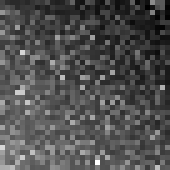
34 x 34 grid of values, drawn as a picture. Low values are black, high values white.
Average level on the scale: 30%. Ninth with the highest average: bottom left. Stripes: none. Grain: fine. Slope: up to the bottom left.
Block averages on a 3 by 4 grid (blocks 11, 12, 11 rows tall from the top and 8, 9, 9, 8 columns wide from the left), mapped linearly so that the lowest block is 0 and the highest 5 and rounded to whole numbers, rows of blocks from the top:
2 1 1 0 / 4 3 2 1 / 5 4 4 3
